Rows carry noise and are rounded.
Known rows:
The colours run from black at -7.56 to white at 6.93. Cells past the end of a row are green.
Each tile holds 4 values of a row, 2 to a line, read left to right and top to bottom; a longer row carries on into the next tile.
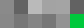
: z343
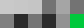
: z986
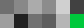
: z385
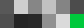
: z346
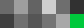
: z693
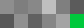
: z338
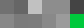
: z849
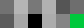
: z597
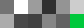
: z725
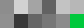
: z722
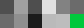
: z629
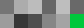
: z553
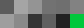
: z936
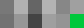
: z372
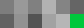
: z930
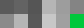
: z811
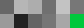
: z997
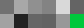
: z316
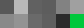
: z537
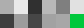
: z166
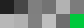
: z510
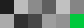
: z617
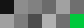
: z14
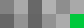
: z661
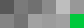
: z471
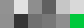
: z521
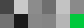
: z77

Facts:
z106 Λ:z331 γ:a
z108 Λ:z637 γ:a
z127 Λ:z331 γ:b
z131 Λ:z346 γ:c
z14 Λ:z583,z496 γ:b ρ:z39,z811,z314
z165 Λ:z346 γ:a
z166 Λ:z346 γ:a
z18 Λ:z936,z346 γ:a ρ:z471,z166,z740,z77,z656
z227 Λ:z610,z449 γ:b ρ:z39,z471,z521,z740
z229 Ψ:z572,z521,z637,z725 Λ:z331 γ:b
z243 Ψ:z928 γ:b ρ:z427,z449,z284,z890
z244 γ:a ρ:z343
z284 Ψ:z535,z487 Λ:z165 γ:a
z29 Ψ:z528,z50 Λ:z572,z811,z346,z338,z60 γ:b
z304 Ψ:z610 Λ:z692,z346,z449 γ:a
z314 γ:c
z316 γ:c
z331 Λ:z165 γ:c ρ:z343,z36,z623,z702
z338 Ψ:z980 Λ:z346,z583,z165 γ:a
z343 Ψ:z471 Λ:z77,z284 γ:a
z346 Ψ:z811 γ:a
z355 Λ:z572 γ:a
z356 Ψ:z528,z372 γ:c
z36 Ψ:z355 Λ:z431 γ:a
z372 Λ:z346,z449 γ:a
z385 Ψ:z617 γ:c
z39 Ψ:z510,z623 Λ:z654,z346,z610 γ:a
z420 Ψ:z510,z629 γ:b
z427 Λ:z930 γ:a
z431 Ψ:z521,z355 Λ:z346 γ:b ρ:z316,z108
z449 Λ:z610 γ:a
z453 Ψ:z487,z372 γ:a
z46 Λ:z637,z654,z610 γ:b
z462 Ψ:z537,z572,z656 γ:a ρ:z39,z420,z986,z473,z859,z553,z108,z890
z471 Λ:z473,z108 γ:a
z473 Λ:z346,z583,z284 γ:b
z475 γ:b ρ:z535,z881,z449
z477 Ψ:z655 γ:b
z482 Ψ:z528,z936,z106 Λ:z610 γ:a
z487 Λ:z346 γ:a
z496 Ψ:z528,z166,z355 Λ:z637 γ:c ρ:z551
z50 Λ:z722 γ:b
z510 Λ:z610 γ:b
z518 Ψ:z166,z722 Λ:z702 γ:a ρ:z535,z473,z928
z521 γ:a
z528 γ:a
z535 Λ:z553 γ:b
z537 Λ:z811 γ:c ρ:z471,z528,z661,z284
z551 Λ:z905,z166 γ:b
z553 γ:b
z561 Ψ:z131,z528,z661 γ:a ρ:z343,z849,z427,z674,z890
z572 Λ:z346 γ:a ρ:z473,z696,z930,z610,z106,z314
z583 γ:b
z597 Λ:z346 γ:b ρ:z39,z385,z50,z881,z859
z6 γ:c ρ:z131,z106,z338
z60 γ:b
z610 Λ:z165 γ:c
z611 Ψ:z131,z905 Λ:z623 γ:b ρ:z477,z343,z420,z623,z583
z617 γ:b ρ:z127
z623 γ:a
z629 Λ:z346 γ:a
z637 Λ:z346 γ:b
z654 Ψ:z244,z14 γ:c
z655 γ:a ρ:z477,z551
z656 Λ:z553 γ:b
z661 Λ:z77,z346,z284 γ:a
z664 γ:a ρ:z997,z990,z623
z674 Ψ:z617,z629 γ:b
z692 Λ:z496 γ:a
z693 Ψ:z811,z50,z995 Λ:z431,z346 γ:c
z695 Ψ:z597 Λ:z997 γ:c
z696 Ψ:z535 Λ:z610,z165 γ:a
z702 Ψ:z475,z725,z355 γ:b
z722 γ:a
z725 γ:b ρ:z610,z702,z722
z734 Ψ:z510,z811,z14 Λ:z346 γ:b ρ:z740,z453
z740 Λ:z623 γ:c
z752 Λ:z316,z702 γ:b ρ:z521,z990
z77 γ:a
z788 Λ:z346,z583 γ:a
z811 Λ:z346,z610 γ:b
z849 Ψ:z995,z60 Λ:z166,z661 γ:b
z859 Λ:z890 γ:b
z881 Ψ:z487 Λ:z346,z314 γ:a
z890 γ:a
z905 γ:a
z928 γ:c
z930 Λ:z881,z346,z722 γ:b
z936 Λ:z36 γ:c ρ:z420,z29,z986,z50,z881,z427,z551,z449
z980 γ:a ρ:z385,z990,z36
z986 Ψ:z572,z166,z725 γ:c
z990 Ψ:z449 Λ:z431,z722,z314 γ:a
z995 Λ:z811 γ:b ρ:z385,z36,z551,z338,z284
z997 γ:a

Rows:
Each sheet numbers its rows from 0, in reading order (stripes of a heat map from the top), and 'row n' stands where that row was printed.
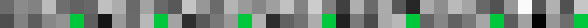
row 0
z304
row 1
z453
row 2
z905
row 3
z890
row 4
z734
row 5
z29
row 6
z572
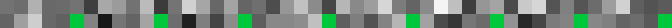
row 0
z482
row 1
z654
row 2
z356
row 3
z39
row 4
z881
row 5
z475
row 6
z243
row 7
z611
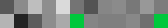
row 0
z623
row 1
z692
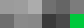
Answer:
z496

